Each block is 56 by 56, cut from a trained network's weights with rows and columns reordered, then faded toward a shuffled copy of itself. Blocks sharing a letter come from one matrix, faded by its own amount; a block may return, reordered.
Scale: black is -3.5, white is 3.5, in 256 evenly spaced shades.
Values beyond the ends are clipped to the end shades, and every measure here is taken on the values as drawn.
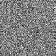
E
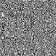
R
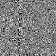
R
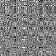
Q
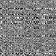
Q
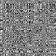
Q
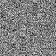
E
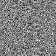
E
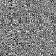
R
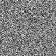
E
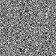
R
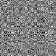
Q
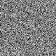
E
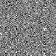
R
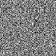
E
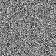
E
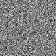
E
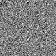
E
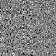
R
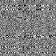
Q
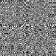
Q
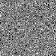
R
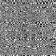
Q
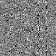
R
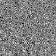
R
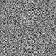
E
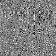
R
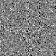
R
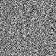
E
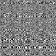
Q
